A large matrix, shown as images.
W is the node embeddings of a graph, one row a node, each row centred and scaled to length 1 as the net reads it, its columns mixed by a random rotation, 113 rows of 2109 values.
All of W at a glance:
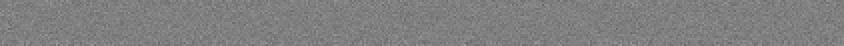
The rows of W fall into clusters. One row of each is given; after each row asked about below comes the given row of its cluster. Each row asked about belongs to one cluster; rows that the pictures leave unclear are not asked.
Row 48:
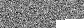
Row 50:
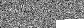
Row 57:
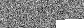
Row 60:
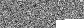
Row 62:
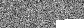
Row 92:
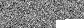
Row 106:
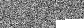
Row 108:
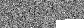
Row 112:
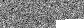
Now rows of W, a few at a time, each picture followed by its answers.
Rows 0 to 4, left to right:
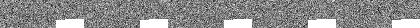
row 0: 112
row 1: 60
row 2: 112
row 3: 60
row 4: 57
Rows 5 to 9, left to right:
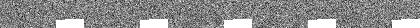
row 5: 108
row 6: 106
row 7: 112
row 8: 92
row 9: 48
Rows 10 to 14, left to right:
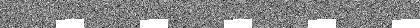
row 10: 48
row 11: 60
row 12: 48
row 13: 108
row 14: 60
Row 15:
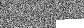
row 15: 50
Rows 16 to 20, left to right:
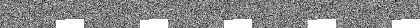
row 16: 108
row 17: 108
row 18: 57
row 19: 106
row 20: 57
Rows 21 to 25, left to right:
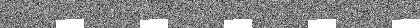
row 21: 48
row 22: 62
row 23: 92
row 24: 60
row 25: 50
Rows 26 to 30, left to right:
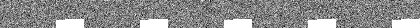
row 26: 106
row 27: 60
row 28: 108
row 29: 106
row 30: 48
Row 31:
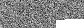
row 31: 57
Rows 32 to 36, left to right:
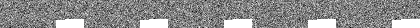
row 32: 92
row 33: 92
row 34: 50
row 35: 112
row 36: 106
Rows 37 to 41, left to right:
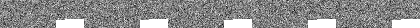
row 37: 60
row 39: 60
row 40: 57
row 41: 92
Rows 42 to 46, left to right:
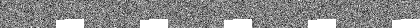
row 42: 50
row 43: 108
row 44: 108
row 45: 106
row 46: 50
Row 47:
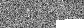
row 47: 62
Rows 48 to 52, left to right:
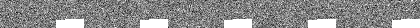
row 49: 108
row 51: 92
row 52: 48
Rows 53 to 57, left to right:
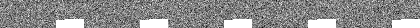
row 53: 62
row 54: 112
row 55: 57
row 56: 92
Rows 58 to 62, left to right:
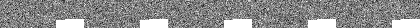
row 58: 108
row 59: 112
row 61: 112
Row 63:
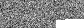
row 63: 92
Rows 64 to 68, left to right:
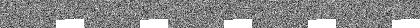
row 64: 62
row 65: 60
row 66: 57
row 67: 60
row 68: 62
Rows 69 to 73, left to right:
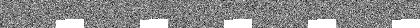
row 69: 106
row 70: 62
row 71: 48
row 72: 92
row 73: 57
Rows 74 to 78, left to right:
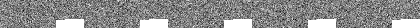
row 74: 57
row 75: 108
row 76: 60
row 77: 50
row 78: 60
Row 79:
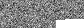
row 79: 92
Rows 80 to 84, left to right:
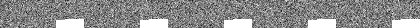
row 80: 50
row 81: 62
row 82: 92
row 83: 108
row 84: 62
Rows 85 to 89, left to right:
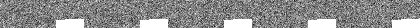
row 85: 112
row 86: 112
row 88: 108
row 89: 48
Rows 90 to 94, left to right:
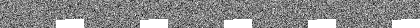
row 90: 106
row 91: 60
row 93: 60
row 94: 48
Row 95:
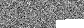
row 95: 92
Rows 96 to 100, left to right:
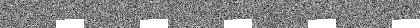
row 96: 60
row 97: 50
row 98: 50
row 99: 112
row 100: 106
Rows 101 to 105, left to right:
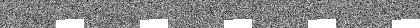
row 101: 112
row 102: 112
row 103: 57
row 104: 50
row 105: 106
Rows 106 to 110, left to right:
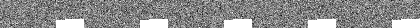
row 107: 57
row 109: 106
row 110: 48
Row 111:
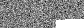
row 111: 106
